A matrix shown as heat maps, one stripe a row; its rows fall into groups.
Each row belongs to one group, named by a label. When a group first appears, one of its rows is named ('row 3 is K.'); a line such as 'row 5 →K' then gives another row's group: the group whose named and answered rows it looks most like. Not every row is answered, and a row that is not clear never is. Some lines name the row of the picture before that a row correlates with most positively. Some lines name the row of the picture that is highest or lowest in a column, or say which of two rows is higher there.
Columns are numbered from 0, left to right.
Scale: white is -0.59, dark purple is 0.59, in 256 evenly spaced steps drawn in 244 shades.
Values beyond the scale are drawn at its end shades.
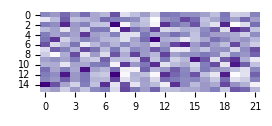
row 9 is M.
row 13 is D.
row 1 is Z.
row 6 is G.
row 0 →D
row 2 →D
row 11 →D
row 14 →G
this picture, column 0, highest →14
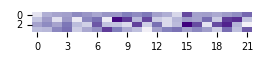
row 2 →M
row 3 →Z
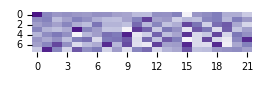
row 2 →M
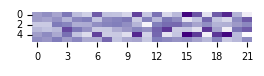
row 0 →M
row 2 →Z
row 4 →M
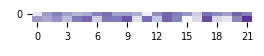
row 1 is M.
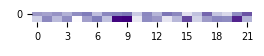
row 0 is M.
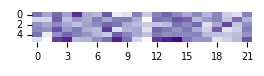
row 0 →D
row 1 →Z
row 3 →D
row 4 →Z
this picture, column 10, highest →0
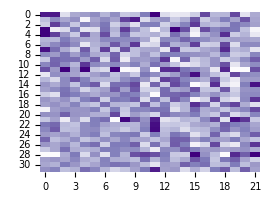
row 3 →G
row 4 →G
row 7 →G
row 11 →D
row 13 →Z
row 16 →Z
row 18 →M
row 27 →Z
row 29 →M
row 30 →Z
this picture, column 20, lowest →11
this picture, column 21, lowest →3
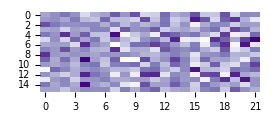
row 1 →M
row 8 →G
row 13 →Z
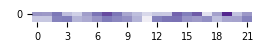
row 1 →Z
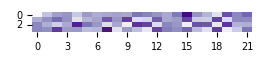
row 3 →D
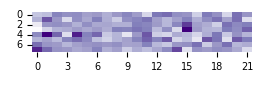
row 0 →Z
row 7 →G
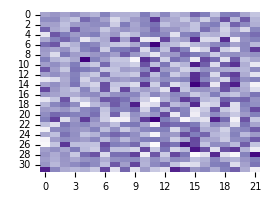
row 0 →M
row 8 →Z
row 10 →M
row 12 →M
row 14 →M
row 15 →G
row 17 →Z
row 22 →Z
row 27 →M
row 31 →G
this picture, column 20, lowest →3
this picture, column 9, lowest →9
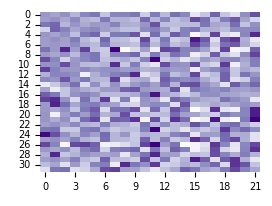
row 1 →M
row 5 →M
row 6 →M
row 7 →D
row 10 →D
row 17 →G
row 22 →M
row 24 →G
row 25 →M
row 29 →M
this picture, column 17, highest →21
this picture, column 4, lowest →12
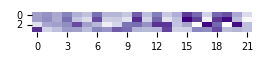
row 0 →M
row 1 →M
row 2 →Z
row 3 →G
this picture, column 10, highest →1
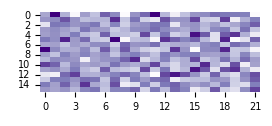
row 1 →D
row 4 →M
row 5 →D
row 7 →G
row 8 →Z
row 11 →M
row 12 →Z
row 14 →D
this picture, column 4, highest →14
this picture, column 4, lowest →9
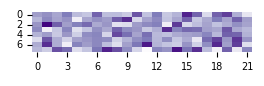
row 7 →Z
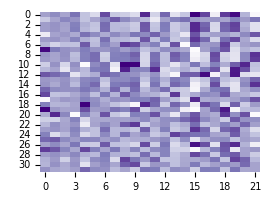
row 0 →M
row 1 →Z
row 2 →M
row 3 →M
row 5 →M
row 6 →G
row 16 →G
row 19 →G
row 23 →M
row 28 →M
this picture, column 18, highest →19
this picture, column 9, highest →10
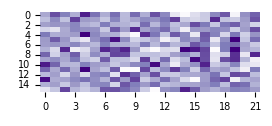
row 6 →M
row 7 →Z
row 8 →Z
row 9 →M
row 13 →G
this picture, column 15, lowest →13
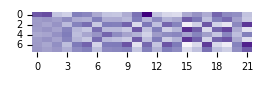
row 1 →M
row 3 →M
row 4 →Z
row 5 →M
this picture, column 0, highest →0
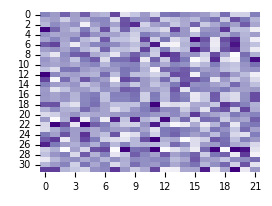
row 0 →D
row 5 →M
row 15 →G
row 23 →Z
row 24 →D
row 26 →G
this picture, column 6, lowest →21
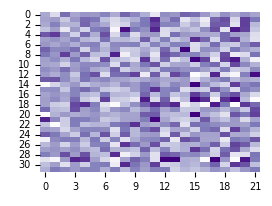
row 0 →Z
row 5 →M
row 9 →M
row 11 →D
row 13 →G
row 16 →M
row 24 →G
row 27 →M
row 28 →D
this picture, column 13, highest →29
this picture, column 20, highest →29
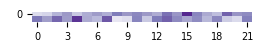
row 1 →D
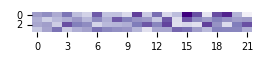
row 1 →G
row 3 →Z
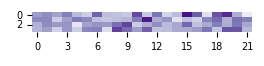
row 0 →M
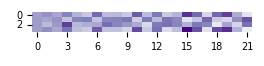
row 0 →M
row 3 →M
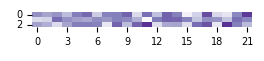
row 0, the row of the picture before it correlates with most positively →1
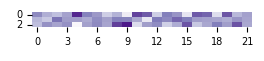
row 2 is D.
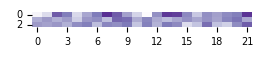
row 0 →Z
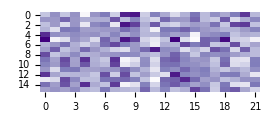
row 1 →D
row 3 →Z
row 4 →G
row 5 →G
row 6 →Z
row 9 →D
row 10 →D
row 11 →Z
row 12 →G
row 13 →Z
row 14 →D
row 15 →M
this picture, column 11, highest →7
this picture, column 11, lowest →13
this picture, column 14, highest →13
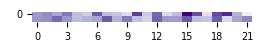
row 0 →M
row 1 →D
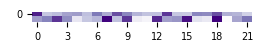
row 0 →G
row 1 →D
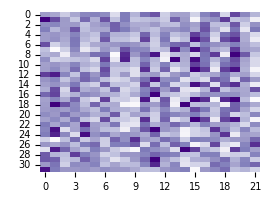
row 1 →G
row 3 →Z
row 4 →M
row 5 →M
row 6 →G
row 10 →M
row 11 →M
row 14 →M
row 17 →M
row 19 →M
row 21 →M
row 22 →D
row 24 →G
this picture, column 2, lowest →8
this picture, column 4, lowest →7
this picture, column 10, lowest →26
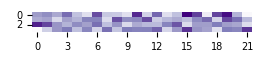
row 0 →M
